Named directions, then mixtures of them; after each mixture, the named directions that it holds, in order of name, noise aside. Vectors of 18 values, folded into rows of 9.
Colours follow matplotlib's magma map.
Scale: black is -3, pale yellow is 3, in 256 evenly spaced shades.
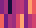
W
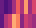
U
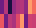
W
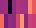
W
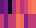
U, W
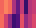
U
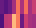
U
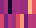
W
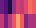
U, W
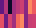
W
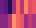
U, W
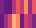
U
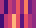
U, W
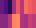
U, W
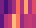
U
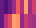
U
